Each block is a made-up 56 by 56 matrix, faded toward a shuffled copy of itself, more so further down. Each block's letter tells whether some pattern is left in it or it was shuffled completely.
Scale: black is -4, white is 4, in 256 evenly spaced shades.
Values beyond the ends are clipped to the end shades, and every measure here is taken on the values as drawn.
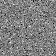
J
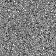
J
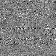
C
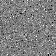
J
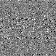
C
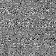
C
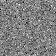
J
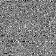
C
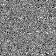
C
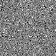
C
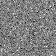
J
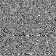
C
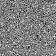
J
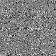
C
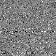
C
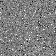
J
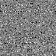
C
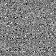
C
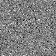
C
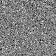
J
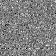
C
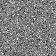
J
